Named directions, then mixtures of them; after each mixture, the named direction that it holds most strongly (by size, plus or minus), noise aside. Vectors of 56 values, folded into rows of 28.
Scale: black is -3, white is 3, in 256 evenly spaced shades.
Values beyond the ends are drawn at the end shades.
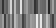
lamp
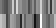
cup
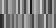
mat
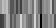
cup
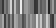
lamp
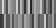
mat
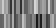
lamp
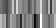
cup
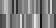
cup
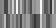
cup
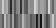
lamp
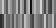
mat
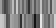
cup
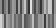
mat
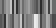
cup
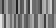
mat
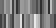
cup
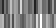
lamp
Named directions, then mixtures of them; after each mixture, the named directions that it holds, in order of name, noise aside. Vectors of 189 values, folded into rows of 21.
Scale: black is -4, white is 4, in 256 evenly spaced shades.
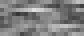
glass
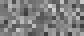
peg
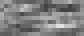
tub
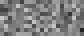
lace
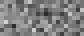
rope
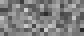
lace, rope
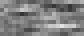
glass, tub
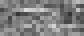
glass, lace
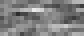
glass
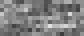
rope, tub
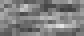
tub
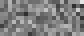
glass, peg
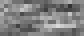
tub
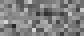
rope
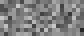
lace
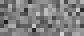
peg, rope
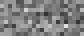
glass, rope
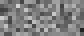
lace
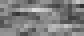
glass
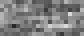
rope, tub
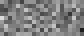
lace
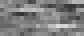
glass, tub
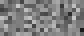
lace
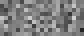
lace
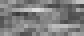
glass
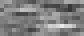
glass, tub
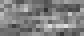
rope, tub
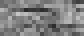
glass, lace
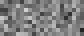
lace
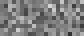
peg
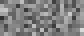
lace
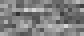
glass, rope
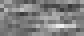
glass, tub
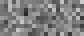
peg
